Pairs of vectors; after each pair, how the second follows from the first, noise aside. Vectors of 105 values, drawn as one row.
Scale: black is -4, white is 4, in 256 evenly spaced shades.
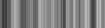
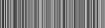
sign-scrambled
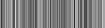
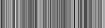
copied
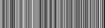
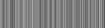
shrunk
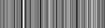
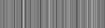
shrunk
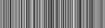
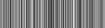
copied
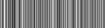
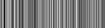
sign-scrambled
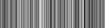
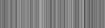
shrunk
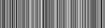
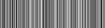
copied
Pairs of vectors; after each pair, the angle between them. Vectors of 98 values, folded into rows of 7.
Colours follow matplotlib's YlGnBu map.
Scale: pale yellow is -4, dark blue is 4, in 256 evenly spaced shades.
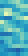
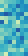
partly opposed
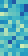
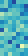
nearly parallel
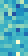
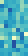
orthogonal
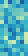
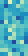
nearly opposite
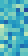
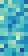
orthogonal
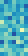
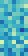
nearly opposite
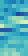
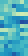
nearly opposite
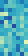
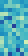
nearly parallel
